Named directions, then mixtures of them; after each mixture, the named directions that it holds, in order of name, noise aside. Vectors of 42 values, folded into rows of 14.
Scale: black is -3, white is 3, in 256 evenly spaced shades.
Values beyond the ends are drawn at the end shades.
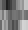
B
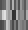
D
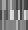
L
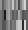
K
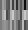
K, L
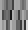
D, K, L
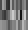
B, D, L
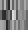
D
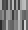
B, D, K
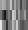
B, D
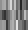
B, D, L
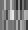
L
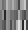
K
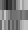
B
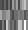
B, D, K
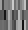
K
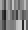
K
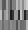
L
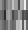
K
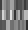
D, L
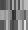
B, D, K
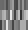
B, D, L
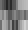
B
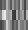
D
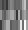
B, K, L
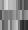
B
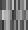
D, K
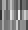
L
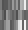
B, K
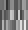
B, K, L
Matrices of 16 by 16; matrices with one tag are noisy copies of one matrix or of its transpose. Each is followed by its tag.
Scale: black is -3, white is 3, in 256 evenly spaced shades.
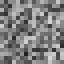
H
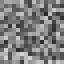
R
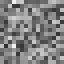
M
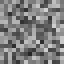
R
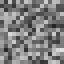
H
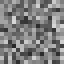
R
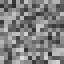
H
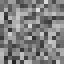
M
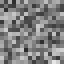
H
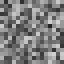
H
